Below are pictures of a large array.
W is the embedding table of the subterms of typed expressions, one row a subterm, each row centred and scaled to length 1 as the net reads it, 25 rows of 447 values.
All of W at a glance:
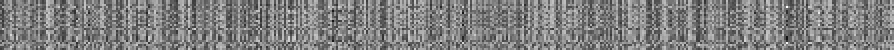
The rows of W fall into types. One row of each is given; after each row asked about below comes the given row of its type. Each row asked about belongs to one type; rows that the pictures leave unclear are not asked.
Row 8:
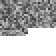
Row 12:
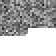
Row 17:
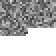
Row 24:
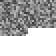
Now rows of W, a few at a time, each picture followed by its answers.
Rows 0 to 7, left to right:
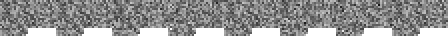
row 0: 24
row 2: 8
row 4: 24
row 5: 8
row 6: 12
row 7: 24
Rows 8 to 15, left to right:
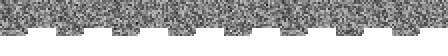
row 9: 12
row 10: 8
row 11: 24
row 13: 8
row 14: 17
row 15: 24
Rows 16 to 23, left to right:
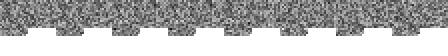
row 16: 24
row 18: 17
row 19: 17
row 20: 8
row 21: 24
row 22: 12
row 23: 12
